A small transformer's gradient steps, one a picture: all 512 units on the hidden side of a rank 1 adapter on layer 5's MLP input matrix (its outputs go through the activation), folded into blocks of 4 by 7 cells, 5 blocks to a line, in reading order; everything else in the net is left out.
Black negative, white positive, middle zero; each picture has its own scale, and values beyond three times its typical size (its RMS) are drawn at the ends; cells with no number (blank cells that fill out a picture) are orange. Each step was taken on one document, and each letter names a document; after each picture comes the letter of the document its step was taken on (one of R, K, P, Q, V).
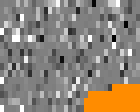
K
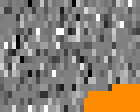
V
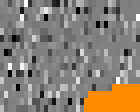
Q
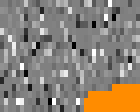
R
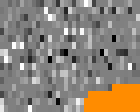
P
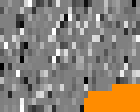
V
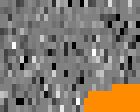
R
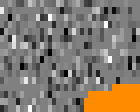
P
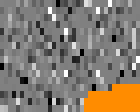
P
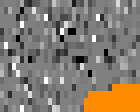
V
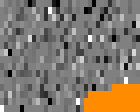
K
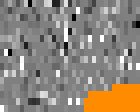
K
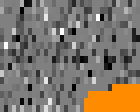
V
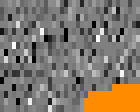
R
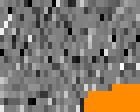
K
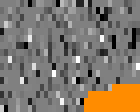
P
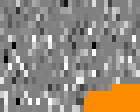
R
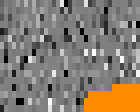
R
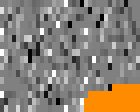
P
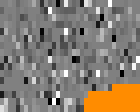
P
